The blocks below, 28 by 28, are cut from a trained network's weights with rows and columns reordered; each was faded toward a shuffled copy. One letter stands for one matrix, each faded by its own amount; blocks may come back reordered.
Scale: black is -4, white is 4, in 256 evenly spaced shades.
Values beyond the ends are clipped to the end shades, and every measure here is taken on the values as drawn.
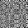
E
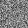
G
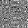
E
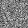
G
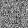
G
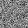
G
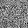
G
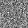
G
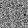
G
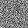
G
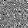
E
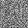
G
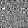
E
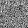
G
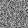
G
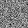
G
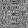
E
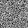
G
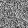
G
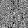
E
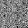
E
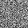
G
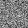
G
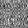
E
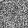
G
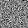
G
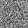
G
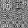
E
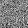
G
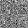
E
